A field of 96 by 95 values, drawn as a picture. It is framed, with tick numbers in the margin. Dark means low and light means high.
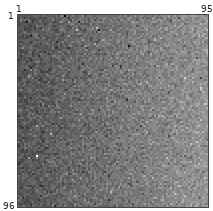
Histogram: bell-shaped. Odd rows or columns: none. Slope: up to the right. Stripes: none. Grain: fine.
